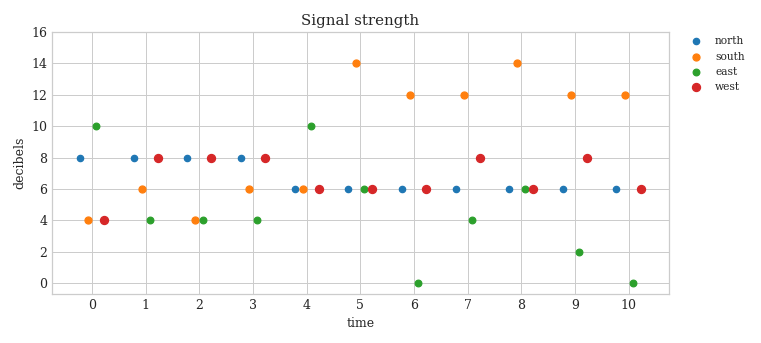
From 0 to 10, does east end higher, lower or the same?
lower
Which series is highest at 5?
south
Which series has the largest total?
south
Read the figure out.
Title: Signal strength
x-axis: time, ticks 0 1 2 3 4 5 6 7 8 9 10
y-axis: decibels, ticks 0 2 4 6 8 10 12 14 16
Legend: north, south, east, west
Values:
north: 8 8 8 8 6 6 6 6 6 6 6
south: 4 6 4 6 6 14 12 12 14 12 12
east: 10 4 4 4 10 6 0 4 6 2 0
west: 4 8 8 8 6 6 6 8 6 8 6
